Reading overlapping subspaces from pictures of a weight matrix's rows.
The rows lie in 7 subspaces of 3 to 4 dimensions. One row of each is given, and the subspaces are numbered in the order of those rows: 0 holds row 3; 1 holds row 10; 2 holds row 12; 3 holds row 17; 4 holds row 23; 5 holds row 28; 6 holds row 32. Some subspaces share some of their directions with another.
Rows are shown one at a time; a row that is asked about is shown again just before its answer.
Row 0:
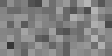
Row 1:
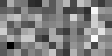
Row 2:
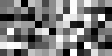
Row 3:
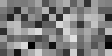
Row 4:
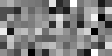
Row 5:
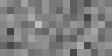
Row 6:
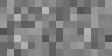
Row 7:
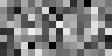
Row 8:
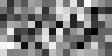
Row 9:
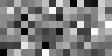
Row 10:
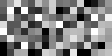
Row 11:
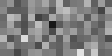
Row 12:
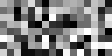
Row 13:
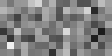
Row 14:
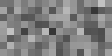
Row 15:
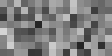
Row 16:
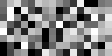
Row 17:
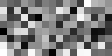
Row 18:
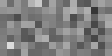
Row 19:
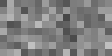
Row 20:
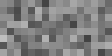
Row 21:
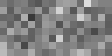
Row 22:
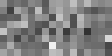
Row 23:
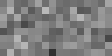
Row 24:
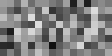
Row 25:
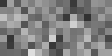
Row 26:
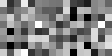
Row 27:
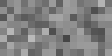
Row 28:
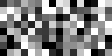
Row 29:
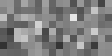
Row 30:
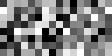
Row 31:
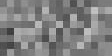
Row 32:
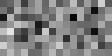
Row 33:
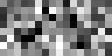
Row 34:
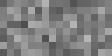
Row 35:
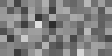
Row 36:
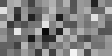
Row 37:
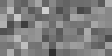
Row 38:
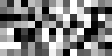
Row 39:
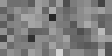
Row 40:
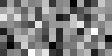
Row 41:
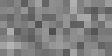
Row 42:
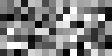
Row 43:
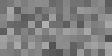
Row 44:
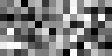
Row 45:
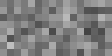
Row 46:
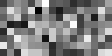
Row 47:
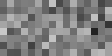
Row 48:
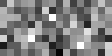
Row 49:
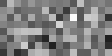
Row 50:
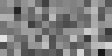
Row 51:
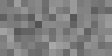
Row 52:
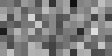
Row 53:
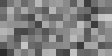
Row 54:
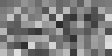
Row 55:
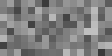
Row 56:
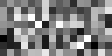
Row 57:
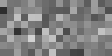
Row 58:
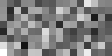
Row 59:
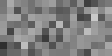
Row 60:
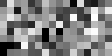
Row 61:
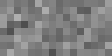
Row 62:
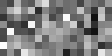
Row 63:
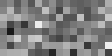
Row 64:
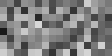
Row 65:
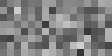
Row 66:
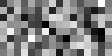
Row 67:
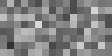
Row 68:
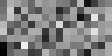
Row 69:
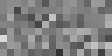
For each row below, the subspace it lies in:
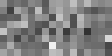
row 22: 2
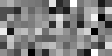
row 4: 5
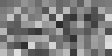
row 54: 0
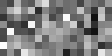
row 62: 2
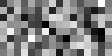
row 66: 6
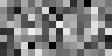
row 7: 0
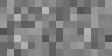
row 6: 4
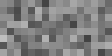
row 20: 2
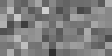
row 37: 4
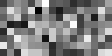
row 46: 2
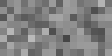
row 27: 6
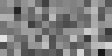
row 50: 2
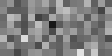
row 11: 1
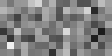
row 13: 3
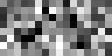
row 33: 6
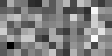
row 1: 3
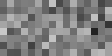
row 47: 5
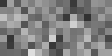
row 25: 5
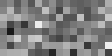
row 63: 4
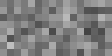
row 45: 6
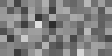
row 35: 1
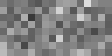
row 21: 3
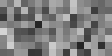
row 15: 5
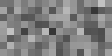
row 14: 6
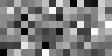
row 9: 5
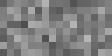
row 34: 2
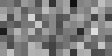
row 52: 5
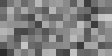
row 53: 5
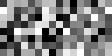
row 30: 3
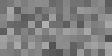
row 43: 2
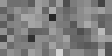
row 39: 6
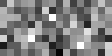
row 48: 6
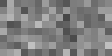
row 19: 0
